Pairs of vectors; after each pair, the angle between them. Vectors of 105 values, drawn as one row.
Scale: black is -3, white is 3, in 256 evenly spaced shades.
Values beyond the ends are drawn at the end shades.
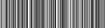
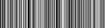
nearly opposite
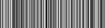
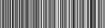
partly aligned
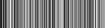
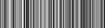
orthogonal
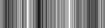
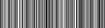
orthogonal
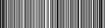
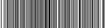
nearly opposite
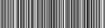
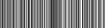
partly aligned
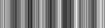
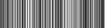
partly opposed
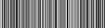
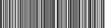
nearly opposite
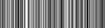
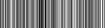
orthogonal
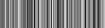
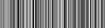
partly opposed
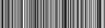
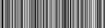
nearly parallel
